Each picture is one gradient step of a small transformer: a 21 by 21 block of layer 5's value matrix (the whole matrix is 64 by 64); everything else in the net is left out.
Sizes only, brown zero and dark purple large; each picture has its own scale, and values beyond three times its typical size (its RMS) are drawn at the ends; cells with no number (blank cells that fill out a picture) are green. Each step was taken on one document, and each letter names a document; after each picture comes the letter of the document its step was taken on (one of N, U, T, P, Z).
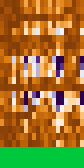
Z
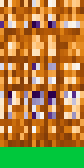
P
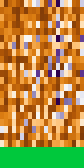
Z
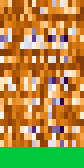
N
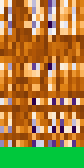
N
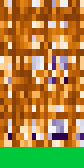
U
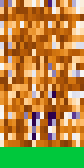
P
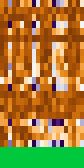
U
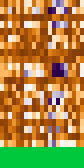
N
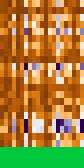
Z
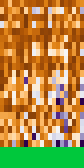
Z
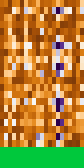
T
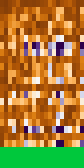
Z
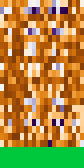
N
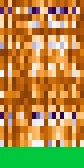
N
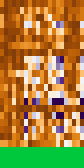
Z
